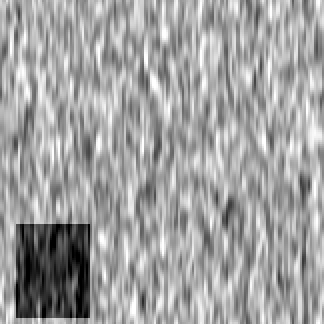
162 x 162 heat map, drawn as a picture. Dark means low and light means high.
Ninth with the lowest average: bottom left. Histogram: skewed, a long tail of low values. Odd patch: lower, in the bottom left.
